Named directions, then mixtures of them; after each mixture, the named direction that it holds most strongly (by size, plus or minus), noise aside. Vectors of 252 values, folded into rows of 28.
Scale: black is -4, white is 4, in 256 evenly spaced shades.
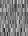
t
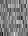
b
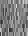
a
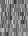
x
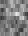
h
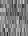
t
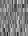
t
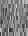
a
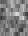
h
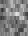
h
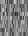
x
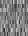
t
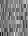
b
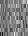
b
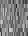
a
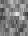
h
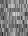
b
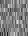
b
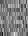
b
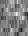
h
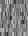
x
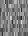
x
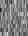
x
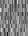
t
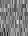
t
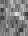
h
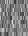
x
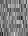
b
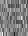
b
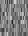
x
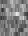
h
